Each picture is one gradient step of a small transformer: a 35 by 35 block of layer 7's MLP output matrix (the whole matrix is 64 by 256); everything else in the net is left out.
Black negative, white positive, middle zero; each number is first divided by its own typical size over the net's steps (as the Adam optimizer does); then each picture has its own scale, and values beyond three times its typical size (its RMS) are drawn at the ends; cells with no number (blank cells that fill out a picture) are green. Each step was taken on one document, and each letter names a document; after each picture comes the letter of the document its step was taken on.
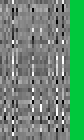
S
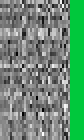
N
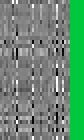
S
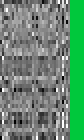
S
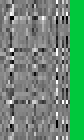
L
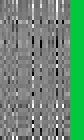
S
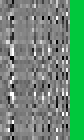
L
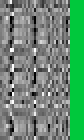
L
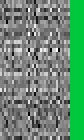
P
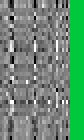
L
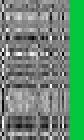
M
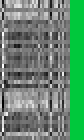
M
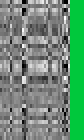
N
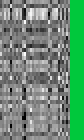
N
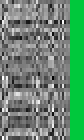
M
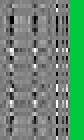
L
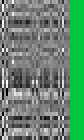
M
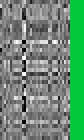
N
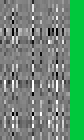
S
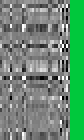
N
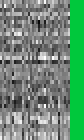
P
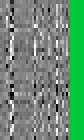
L
